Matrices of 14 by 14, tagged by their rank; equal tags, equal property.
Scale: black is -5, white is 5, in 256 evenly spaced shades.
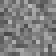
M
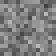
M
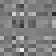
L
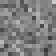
M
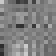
L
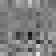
L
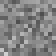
M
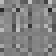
L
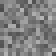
M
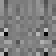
L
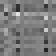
L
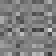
L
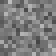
M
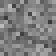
M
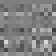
L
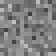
M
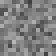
M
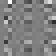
L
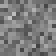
M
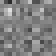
L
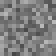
M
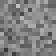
M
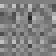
L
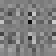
L
